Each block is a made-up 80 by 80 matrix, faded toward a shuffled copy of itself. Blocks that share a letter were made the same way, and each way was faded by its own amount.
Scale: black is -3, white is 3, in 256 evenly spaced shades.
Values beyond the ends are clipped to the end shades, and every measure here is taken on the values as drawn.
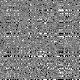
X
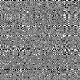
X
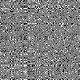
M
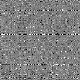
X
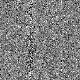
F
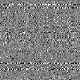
X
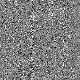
F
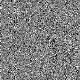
F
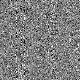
F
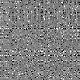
M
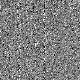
F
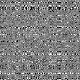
X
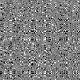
M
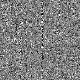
F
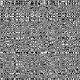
X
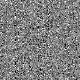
F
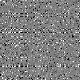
M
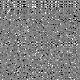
M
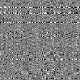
X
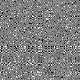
M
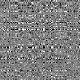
X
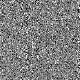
F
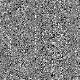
F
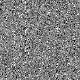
F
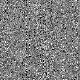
F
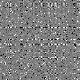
M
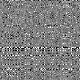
X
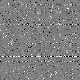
M
